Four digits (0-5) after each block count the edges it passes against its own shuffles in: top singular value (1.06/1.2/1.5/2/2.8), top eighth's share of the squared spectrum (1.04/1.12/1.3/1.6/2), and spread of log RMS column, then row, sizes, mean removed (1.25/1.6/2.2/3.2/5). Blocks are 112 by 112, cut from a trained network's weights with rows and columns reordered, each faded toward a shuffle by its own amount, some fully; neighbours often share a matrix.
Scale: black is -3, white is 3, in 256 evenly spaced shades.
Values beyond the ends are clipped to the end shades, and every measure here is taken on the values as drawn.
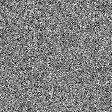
2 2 1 0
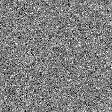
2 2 0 1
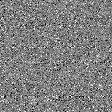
3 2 0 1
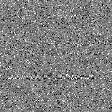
3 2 0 2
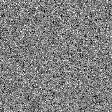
2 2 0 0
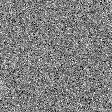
0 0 0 0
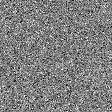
0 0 0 0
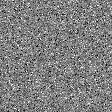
0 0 0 0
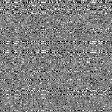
5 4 1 4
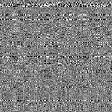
4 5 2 4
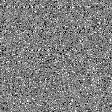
3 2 0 2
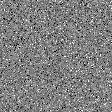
1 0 0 0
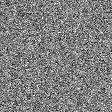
0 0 0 0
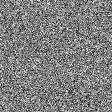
1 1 0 0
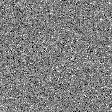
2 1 0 1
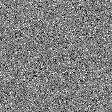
1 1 0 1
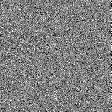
3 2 1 1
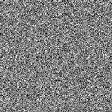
4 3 0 2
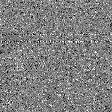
3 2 0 2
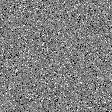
1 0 0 0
